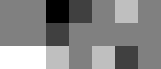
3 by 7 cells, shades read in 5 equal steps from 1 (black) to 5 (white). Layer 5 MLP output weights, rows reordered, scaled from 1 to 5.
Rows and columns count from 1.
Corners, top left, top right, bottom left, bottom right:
3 3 5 3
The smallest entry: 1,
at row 1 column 3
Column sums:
11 11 7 8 10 9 9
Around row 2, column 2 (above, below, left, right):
3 5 3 2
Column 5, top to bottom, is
3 3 4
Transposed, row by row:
3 3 5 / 3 3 5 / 1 2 4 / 2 3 3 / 3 3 4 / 4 3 2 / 3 3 3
